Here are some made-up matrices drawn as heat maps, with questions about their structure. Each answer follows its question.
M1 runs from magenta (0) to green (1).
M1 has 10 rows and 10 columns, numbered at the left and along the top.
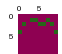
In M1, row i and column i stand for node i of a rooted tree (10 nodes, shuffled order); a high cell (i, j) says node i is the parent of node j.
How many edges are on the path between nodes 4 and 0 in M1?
1
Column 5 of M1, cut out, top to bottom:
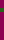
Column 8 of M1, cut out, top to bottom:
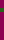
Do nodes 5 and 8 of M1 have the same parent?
yes
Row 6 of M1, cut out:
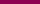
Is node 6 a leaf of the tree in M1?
yes
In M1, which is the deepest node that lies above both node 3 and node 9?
1
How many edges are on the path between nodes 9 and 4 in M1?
1
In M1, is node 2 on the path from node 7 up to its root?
yes
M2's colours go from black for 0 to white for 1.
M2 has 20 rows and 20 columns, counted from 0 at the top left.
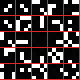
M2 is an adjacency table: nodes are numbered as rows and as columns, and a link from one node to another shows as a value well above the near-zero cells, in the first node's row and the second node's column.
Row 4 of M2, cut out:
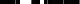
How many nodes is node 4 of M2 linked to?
4
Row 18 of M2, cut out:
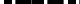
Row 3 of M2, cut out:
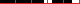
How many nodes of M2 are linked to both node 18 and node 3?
2
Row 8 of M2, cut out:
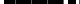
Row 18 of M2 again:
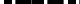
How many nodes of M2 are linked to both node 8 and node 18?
3
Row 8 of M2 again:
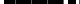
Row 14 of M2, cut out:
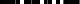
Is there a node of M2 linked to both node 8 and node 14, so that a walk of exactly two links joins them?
no
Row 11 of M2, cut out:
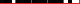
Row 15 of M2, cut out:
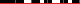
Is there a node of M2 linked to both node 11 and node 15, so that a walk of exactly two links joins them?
no
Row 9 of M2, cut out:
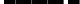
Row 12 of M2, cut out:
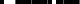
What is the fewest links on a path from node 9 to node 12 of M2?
4
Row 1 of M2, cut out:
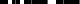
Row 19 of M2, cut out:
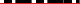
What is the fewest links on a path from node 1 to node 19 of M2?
3
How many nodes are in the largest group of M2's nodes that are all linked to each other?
4
